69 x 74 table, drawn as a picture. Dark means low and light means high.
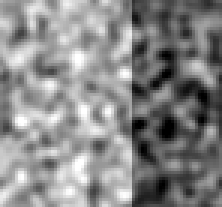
A vertical seam about 60% of the way across splits the table, and the left part is higher. The ninth with the lowest average is the middle right. The field is mottled with small blotches.
